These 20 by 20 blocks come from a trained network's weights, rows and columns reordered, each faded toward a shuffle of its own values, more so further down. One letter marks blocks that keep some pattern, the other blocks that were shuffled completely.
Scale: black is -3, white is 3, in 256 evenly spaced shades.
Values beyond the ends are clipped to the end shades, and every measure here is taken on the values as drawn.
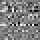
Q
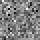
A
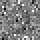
A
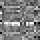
Q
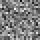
A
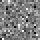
A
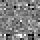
Q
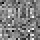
Q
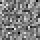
A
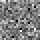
A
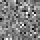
A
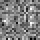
Q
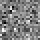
Q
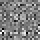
Q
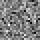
A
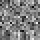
Q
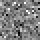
A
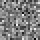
A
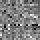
Q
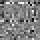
Q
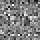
Q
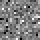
A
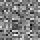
Q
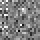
Q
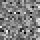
Q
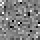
A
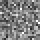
A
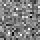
A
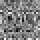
Q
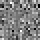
Q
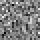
A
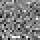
Q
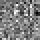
Q
